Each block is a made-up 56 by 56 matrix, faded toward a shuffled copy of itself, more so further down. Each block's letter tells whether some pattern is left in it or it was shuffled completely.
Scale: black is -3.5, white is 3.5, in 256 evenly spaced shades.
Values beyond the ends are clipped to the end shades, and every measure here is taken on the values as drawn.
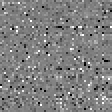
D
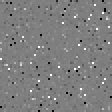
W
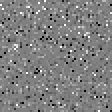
W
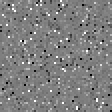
W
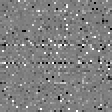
D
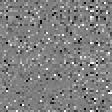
D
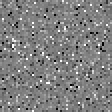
W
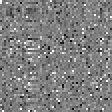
D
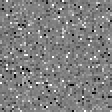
W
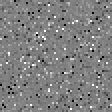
W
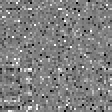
D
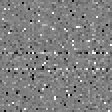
D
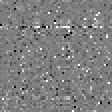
D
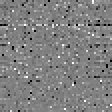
D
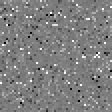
W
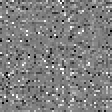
D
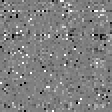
D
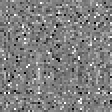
D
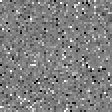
W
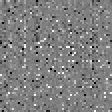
D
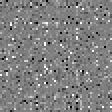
D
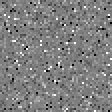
W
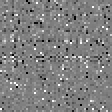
D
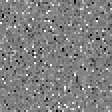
W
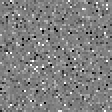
W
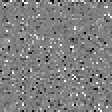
D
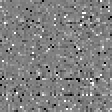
D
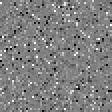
W
